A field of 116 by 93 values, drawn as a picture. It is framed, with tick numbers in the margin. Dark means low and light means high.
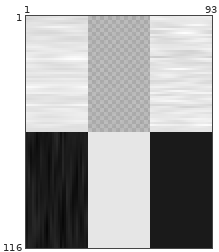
It is made of 2 by 3 panels. Panel 1,1: very high, streaked across, faint in contrast. Panel 1,2: high, checkered, faint in contrast. Panel 1,3: very high, streaked across, faint in contrast. Panel 2,1: very low, streaked downward, faint in contrast. Panel 2,2: very high, flat. Panel 2,3: very low, flat.
